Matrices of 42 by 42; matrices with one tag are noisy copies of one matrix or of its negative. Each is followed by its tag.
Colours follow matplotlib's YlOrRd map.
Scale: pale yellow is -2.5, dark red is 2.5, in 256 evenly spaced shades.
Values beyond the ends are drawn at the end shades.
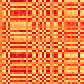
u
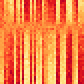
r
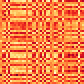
u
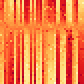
r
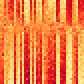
r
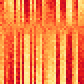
r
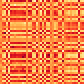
u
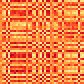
u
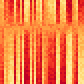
r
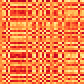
u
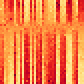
r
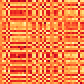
u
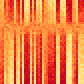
r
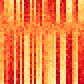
r
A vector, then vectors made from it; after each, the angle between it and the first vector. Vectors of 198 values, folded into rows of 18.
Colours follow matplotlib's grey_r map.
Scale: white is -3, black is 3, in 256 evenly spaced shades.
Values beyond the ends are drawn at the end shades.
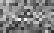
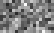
orthogonal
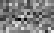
nearly opposite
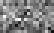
nearly parallel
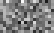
partly aligned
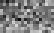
nearly opposite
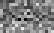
nearly opposite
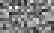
orthogonal
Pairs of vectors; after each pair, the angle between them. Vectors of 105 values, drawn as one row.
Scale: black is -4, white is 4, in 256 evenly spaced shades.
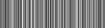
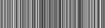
orthogonal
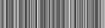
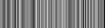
partly opposed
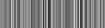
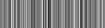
nearly parallel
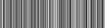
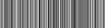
partly opposed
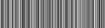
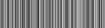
nearly parallel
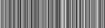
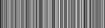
partly opposed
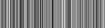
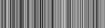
nearly parallel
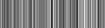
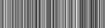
partly opposed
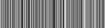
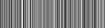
nearly opposite
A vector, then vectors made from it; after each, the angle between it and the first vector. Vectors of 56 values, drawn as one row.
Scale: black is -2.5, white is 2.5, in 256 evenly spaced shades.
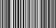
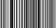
nearly opposite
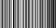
partly aligned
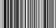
orthogonal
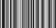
orthogonal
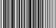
partly opposed
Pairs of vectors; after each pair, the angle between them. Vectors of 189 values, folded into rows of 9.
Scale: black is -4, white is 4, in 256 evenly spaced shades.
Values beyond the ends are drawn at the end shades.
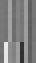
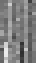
nearly parallel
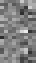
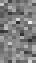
orthogonal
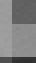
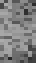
partly aligned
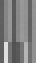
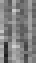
nearly opposite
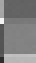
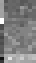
nearly parallel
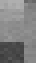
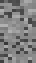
orthogonal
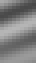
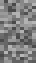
orthogonal
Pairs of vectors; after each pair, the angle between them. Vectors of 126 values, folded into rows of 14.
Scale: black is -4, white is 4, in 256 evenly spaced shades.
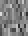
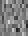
partly opposed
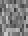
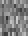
partly opposed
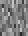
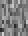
partly aligned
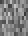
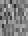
nearly opposite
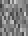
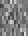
nearly parallel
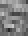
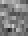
nearly parallel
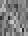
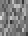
partly opposed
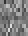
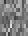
nearly parallel
